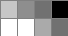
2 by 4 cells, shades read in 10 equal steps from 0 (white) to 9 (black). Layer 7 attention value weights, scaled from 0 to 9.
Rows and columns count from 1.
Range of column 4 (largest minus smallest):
4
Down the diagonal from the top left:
2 0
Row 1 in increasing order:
2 4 5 9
